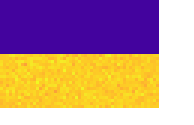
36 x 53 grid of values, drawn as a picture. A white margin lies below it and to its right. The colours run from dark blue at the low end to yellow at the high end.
It is made of 2 by 1 panels. Panel 1,1: very low, flat. Panel 2,1: very high, fine-grained, faint in contrast.
